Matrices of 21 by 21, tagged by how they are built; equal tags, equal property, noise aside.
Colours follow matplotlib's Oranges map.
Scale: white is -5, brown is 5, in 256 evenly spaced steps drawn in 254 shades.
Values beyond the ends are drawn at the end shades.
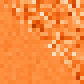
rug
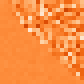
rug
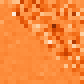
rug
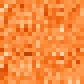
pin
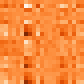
pin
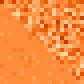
rug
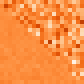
rug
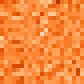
pin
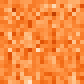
pin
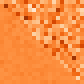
rug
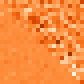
rug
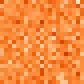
pin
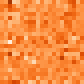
pin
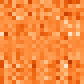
pin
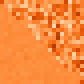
rug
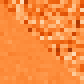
rug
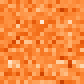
pin
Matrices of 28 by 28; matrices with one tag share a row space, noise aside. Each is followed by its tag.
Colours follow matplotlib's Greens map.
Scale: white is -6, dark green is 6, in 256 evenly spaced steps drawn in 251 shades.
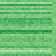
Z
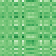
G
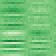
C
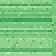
Z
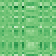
G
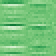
C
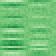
C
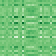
G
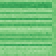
Z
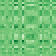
G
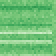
Z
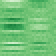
C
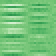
C
